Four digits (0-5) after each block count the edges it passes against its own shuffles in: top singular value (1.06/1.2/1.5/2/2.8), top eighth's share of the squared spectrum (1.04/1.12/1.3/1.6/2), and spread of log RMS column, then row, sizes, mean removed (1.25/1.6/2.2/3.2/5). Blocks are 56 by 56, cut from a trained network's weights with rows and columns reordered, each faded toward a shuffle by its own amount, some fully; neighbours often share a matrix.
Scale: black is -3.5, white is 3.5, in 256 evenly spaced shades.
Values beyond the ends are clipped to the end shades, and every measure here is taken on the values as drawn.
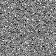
2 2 0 0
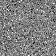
0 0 0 0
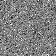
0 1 0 0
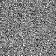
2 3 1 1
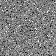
0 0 0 0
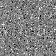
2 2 0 1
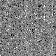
2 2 0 1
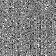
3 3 0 1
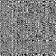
4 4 2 3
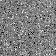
1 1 0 0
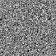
3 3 1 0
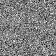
0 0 0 0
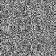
3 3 1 0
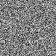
0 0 0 0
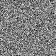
0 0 0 0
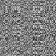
4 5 3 0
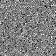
0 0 0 0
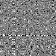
4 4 1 2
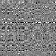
4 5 2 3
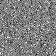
0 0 0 0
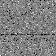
2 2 0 1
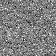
1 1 0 0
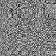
3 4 2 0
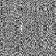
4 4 2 1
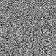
3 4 2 0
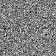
3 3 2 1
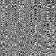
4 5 3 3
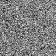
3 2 0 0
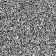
1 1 0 0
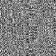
4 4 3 1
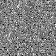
2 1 0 0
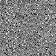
3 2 1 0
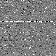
3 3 0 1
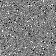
1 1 0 0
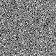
1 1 0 0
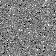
0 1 0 0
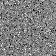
1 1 0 0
